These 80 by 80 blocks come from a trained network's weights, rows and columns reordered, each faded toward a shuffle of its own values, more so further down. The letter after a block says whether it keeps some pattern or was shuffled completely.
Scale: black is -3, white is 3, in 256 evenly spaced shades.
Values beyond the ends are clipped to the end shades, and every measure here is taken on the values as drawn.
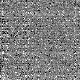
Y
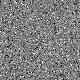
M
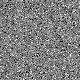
M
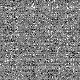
Y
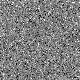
M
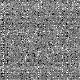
Y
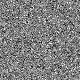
M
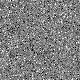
M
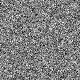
M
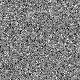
M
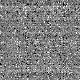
Y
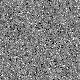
M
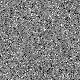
M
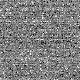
Y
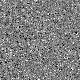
M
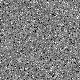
M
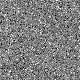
M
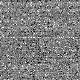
Y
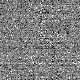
Y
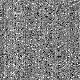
Y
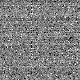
Y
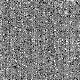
Y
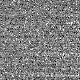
Y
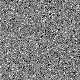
M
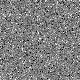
M
